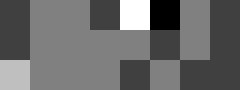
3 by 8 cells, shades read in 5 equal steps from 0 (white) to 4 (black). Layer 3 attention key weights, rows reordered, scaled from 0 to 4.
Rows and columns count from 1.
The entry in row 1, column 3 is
2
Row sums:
19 19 18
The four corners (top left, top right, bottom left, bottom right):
3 3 1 3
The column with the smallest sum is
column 5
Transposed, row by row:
3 3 1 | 2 2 2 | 2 2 2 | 3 2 2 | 0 2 3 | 4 3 2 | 2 2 3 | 3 3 3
